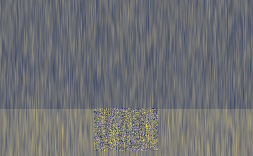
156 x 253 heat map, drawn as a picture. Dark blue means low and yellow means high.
Odd patch: rougher, in the bottom middle. Seam: horizontal, 70% of the way down, the bottom part higher. Roughest part: bottom middle. Grain: streaks running down.
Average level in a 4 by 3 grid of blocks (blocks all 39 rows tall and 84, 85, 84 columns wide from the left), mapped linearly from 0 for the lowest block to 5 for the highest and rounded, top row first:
0 0 0
0 0 0
1 1 1
5 5 5
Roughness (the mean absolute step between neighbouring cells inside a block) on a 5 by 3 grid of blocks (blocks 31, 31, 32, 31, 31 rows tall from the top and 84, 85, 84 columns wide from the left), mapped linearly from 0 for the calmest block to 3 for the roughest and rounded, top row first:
000 | 000 | 000 | 020 | 030
